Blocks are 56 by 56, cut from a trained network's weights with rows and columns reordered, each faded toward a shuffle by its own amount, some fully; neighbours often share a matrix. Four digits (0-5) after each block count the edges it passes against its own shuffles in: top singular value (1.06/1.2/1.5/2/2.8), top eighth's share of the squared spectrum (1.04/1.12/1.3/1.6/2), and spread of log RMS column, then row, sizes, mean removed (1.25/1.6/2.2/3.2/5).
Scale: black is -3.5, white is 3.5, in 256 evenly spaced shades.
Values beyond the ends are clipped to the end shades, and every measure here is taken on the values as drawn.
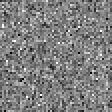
0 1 0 0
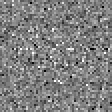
2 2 0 1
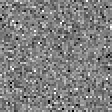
0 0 0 0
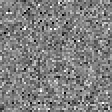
2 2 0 2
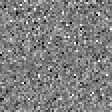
0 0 0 0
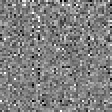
3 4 2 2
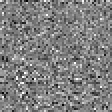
3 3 1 2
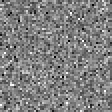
0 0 0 0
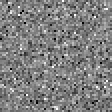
0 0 0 0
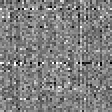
3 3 0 3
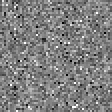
0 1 0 0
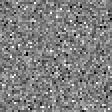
0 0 0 0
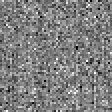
2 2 0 1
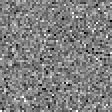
0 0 0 0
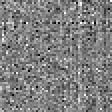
2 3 0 2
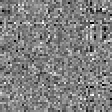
3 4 2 1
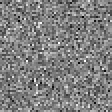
1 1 0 0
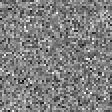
2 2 0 0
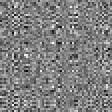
4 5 3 3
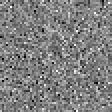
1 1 0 0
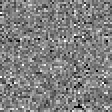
2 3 1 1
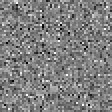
2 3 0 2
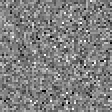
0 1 0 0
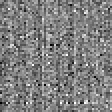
3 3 0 2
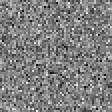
2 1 0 0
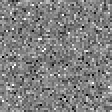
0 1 0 0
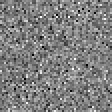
1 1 0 0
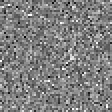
1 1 0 0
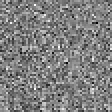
3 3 1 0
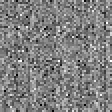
2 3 0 2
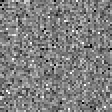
1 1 0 0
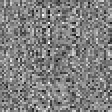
4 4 3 1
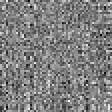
4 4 3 2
